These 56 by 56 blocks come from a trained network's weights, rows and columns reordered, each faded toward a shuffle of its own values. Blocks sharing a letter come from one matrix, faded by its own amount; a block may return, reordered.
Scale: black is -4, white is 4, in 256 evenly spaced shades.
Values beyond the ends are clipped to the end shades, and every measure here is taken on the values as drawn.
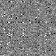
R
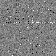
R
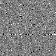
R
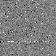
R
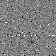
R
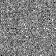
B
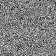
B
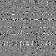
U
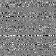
U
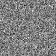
B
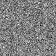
B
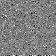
R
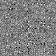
R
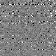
U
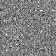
B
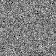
B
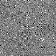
R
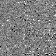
R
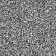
B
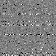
U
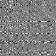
U
